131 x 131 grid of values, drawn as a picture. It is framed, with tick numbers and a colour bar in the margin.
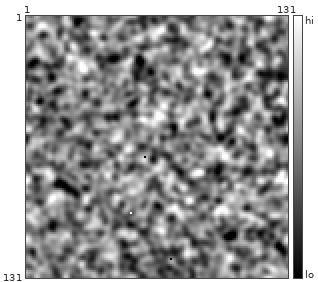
Stripes: none. Grain: blotchy. Lone odd cells: 3, 1 higher and 2 lower than their neighbours. Histogram: bell-shaped.
